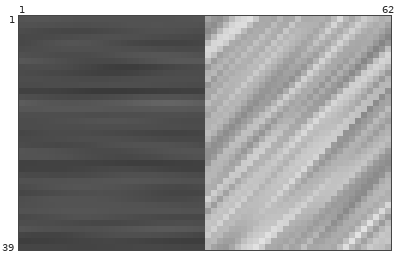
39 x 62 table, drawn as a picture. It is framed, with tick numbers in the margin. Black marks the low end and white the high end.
It is made of 1 by 2 panels. Panel 1,1: low, streaked across, faint in contrast. Panel 1,2: high, slanting up to the right.
